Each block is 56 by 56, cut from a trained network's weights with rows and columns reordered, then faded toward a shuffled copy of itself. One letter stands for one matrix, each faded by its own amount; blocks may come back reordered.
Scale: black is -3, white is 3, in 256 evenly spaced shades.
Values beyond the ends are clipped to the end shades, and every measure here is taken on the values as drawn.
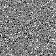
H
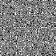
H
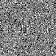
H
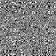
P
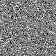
H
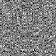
P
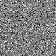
H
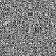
P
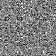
H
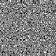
P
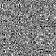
P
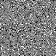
H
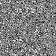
H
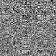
P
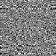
P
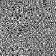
P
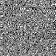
H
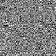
P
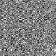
P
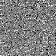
H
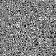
H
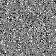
H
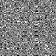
P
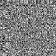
P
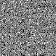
H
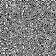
H
